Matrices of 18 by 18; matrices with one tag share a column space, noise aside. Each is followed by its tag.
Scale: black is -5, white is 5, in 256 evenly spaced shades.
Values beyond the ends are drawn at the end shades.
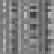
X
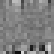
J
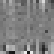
J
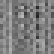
X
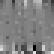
J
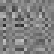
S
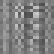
X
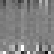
J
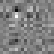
S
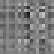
X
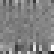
J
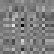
S
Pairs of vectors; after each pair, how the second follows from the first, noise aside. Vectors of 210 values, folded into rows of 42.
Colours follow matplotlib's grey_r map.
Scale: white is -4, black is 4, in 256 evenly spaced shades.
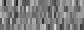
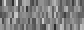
negated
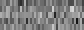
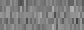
shrunk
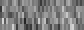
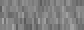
shrunk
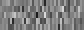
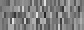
negated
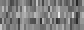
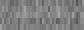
shrunk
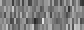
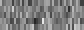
copied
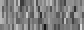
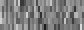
copied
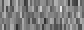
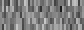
negated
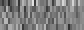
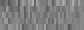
shrunk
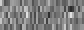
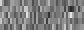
copied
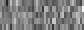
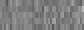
shrunk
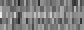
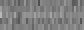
shrunk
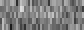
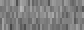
shrunk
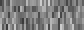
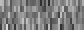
negated
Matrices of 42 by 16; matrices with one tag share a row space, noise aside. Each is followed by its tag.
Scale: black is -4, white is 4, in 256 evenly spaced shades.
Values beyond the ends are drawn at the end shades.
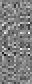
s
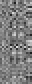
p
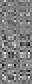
s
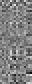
p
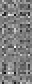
s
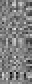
p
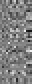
p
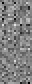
s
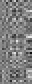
p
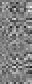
p
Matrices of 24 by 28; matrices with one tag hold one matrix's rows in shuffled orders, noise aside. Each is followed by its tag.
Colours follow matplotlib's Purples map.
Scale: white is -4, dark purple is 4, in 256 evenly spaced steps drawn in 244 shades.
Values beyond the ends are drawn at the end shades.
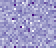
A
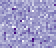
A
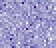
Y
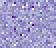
A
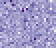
Y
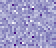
A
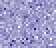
Y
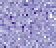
Y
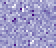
A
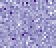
Y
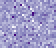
A
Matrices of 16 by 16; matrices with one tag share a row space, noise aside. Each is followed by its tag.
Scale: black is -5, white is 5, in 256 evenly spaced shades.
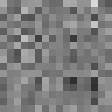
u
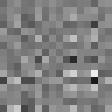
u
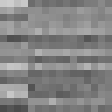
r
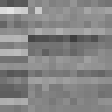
r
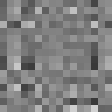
u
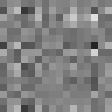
u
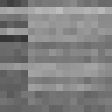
r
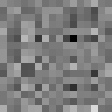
u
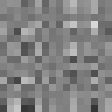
u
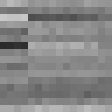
r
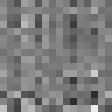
u
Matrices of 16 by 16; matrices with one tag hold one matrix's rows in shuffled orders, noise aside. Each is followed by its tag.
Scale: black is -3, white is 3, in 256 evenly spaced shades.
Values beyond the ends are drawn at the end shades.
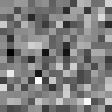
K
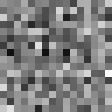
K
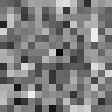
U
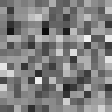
K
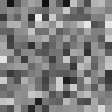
K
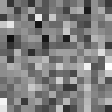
K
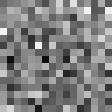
K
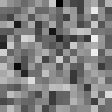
U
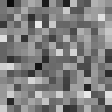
K
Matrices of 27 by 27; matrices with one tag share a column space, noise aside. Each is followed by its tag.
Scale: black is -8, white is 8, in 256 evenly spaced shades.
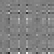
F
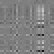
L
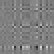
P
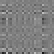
F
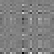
F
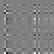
F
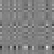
P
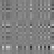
P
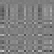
L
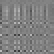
L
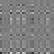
F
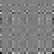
F
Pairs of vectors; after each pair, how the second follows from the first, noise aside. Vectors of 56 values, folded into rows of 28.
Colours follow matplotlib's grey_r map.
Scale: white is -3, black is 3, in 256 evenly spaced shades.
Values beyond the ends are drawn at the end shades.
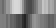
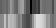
reversed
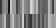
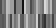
wrapped around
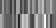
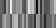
reversed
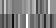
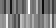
reversed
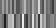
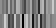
negated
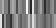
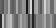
negated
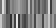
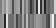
reversed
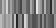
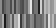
reversed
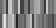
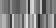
wrapped around
